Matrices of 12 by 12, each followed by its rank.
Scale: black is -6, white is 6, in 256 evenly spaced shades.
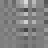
one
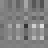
one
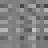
two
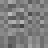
two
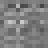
two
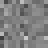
two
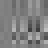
one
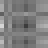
one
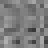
two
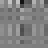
one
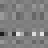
one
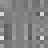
two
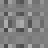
one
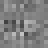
two
